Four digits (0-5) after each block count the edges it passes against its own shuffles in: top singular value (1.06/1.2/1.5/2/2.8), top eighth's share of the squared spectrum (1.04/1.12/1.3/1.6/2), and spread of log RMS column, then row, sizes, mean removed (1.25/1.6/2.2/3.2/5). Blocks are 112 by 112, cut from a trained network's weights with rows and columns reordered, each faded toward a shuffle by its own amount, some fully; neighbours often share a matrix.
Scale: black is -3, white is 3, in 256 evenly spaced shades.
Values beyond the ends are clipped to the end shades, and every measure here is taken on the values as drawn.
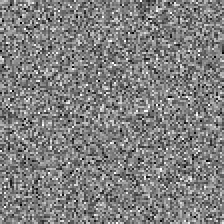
1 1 0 0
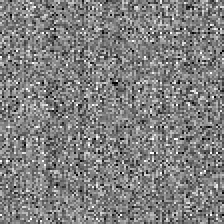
3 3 1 3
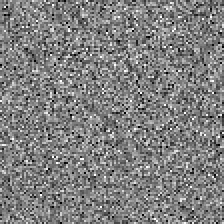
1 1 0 0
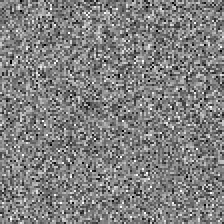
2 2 0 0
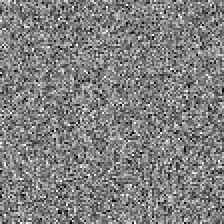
1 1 0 0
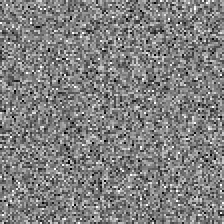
0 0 0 0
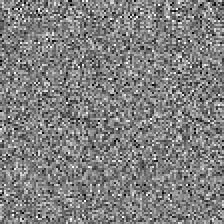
3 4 2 3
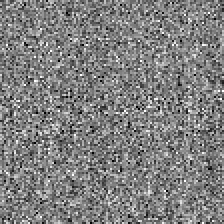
2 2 0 2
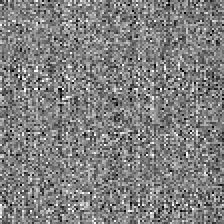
3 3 1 3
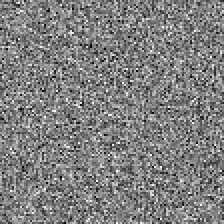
0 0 0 0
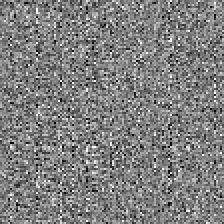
4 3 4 1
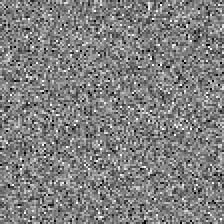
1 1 0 0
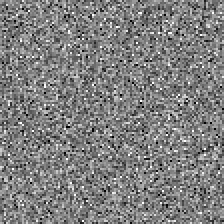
0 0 0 0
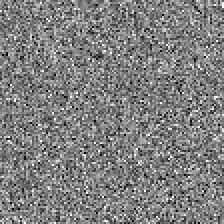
0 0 0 0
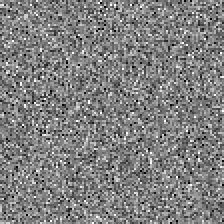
0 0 0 0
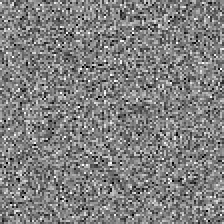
2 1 0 1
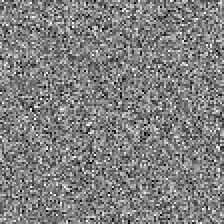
2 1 0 0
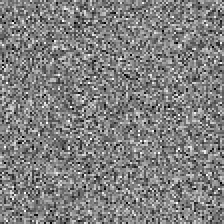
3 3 1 1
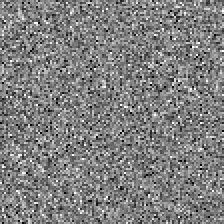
2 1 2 0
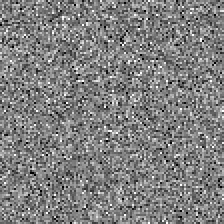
1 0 0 0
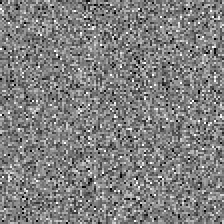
2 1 1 0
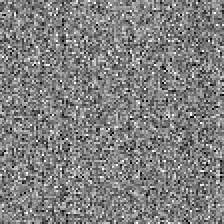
2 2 0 1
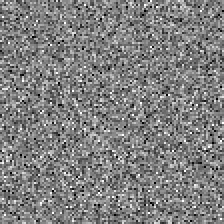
1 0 0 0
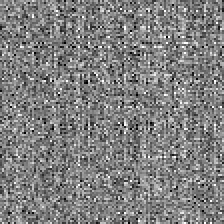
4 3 1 3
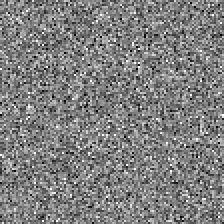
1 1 0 0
